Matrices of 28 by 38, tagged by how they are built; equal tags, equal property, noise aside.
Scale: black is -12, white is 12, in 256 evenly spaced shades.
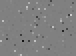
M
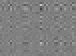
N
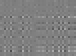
N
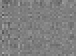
N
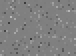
M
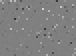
M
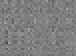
N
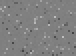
M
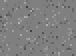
M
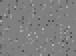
M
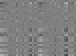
N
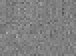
N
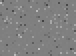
M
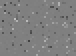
M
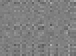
N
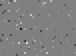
M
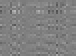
N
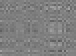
N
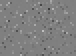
M
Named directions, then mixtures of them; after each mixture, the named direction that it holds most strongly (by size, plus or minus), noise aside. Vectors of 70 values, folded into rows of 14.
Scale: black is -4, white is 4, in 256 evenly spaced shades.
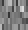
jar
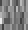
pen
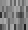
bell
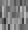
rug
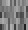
bell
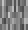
jar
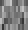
pen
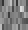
jar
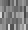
bell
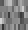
jar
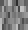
jar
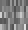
bell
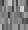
jar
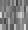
bell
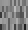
bell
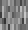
rug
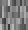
rug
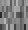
bell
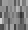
bell
